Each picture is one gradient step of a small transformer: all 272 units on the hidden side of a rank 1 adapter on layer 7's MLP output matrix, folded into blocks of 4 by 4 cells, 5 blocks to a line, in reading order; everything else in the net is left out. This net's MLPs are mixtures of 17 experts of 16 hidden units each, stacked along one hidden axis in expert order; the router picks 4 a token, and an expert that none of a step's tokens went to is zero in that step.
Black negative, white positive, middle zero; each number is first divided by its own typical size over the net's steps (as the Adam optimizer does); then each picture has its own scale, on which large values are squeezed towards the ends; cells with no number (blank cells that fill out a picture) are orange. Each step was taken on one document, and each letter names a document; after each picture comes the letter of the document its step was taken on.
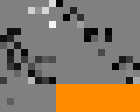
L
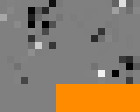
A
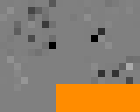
A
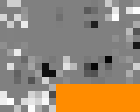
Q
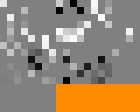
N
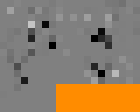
A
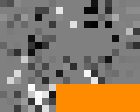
Q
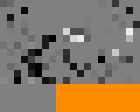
N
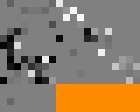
L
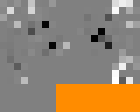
A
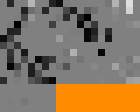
L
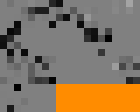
L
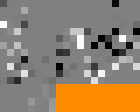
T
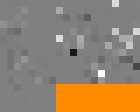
T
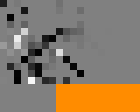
N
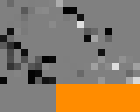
L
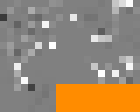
A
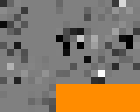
T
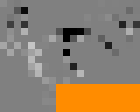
N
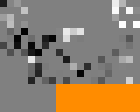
N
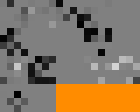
L
